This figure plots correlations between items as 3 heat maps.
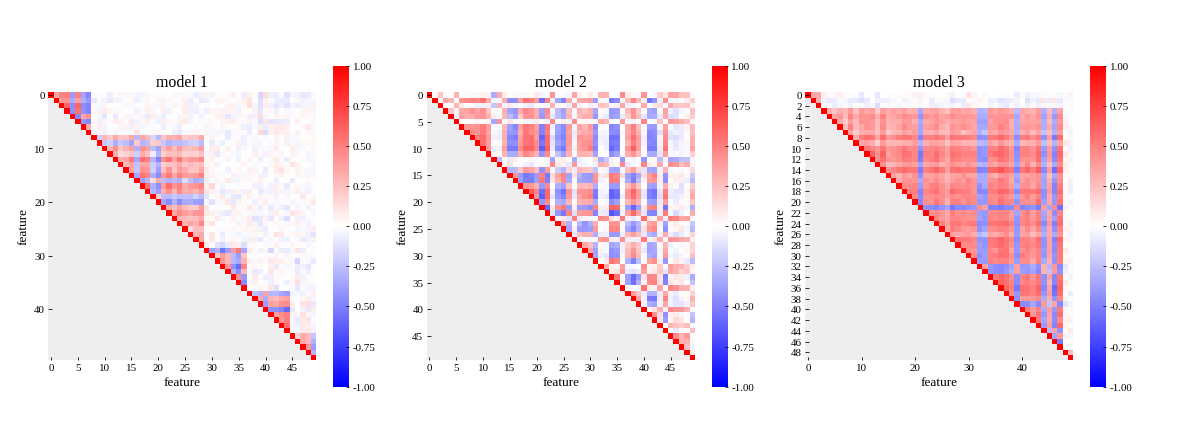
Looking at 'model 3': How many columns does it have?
50
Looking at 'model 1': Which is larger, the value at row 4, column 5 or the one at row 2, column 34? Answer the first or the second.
the second
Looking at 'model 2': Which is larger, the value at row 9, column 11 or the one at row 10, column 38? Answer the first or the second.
the second
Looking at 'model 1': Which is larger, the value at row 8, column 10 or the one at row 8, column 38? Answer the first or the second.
the first
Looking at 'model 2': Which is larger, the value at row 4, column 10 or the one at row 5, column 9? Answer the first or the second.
the first
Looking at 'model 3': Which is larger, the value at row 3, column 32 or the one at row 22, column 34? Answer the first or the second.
the second
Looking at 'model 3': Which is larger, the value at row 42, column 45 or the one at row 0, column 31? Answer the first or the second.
the first
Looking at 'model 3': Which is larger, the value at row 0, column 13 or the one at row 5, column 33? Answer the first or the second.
the first
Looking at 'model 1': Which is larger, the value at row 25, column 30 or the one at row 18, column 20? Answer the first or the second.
the first
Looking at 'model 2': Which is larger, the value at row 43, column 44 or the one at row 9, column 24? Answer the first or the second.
the first
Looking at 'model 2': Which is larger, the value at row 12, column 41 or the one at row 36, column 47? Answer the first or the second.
the second
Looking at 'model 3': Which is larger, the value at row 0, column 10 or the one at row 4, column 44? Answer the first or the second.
the first
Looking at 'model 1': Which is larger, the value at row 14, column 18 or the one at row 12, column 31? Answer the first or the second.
the first
